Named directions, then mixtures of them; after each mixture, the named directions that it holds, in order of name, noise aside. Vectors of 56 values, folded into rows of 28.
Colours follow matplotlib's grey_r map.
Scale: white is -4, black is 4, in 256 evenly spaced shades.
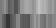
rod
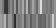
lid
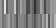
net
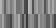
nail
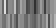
net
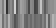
lid, net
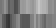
rod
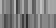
nail, net, rod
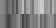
lid, nail, rod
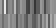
net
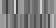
lid, nail, net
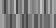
lid, nail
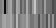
lid, net, rod
